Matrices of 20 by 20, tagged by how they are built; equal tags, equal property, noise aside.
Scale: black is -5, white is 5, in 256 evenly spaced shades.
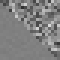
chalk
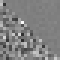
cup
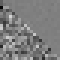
cup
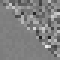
chalk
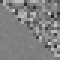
chalk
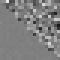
chalk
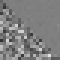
cup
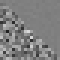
cup
